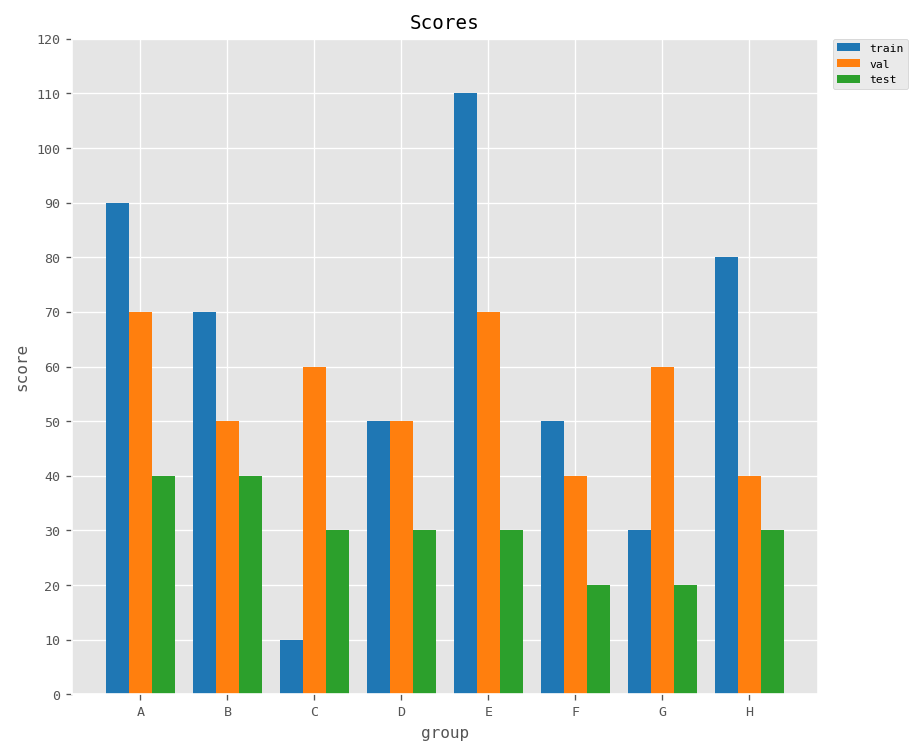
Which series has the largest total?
train
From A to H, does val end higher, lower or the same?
lower
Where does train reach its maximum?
E
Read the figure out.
Title: Scores
x-axis: group, ticks A B C D E F G H
y-axis: score, ticks 0 10 20 30 40 50 60 70 80 90 100 110 120
Legend: train, val, test
Values:
train: 90 70 10 50 110 50 30 80
val: 70 50 60 50 70 40 60 40
test: 40 40 30 30 30 20 20 30
